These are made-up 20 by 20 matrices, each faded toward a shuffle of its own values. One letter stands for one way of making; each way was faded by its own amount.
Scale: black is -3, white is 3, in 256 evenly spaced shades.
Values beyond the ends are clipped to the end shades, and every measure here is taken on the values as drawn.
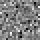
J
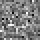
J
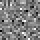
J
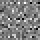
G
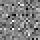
G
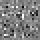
G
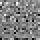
G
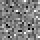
J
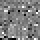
G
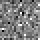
J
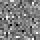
J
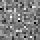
J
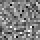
J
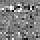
G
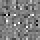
G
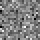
J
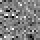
G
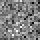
J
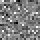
J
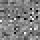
G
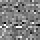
G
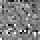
G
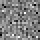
J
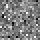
J
